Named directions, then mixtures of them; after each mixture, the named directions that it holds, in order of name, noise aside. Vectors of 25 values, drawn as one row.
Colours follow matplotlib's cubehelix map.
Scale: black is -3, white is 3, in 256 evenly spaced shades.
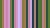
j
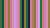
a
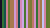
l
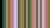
a, l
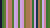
j, l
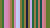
a, j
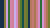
a, l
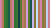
j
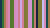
j, l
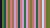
l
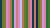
j, l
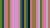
a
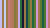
a, l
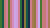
a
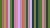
j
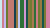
l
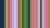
a, l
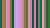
j, l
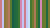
a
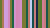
j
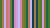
j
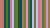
j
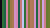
l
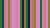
a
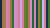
j, l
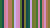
a, j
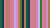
a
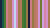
a, l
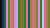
a, l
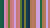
a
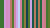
a, j
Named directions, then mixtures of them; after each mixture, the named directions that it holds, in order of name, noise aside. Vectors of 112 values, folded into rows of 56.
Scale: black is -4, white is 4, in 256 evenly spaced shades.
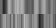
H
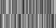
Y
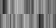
H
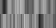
H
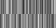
Y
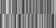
Y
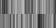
H, Y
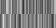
Y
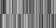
H, Y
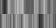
H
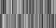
H, Y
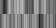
H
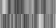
H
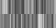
H, Y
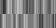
H, Y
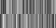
H, Y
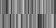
H, Y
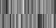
H, Y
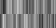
H, Y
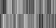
H, Y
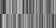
H, Y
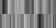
H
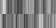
H, Y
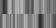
H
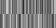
Y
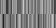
Y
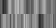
H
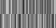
Y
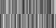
Y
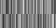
Y
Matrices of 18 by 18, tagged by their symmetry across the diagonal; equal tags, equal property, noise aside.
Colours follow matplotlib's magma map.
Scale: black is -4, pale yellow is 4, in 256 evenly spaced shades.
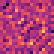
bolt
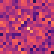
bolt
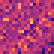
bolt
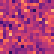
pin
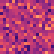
pin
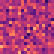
pin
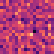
pin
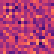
pin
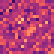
bolt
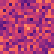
bolt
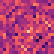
bolt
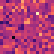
pin
